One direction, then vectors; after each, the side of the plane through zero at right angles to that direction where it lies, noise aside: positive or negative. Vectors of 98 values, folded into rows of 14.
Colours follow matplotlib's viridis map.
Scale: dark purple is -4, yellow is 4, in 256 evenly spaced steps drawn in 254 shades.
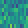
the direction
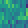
negative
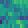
negative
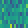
positive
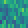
negative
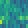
positive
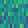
negative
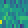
positive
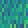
positive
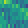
negative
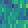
positive
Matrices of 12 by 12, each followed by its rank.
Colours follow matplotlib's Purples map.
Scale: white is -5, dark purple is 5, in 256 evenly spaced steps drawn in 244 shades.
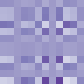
one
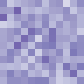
full rank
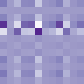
one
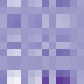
one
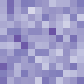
full rank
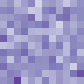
full rank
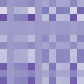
one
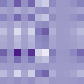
one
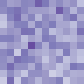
full rank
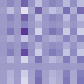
one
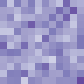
full rank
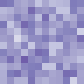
full rank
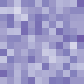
full rank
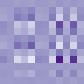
one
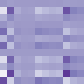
one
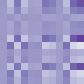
one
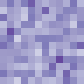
full rank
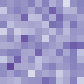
full rank
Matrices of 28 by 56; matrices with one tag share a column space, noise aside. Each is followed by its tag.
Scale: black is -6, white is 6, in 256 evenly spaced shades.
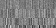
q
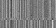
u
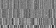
q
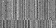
u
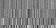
q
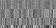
q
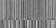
u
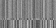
u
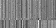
u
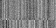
u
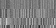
q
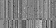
u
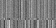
u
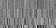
q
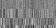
q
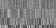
q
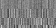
q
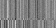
u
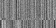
u
